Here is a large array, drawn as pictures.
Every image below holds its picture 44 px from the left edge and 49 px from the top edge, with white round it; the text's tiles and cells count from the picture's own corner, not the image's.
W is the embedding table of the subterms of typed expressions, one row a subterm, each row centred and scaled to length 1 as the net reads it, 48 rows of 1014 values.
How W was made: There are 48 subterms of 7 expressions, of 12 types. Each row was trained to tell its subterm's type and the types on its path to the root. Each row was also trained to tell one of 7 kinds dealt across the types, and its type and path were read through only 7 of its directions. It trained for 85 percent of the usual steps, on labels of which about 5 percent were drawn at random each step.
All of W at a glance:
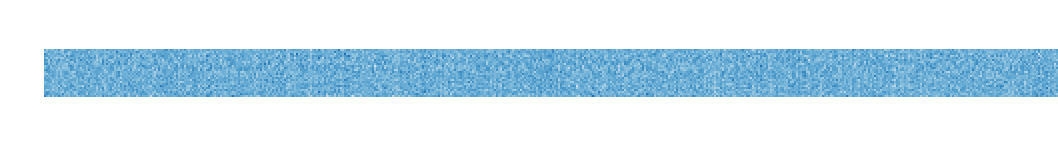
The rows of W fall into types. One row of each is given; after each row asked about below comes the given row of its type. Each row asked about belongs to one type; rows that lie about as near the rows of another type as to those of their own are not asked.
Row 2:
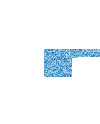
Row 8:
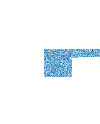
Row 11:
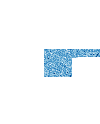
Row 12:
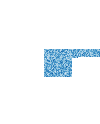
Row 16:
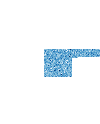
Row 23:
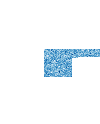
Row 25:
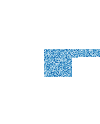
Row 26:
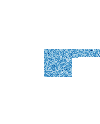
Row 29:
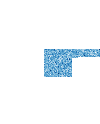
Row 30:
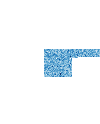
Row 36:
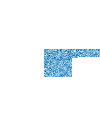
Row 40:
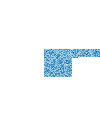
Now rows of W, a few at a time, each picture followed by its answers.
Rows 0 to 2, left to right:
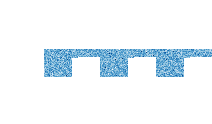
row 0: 11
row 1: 40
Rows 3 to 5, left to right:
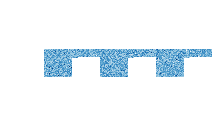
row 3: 40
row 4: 2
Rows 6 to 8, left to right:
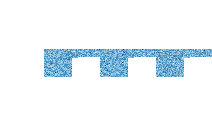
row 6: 36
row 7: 36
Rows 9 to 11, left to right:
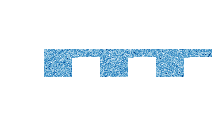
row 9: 23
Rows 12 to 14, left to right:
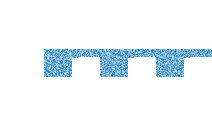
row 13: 11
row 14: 26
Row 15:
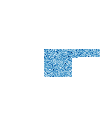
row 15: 36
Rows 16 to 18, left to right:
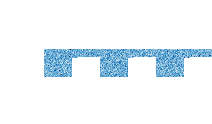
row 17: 23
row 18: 2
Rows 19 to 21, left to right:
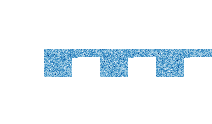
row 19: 30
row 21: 29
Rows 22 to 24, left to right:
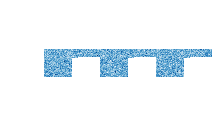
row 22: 26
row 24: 26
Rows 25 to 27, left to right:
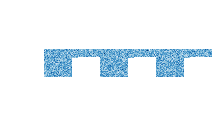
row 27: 23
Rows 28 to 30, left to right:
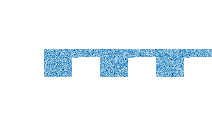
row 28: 40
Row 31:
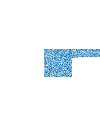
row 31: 11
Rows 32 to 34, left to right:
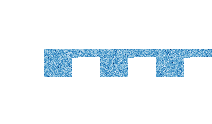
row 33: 40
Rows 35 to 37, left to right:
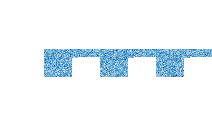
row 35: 2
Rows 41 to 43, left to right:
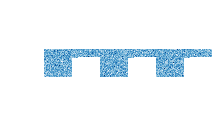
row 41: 8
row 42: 26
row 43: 2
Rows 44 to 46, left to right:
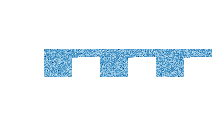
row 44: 29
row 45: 16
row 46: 11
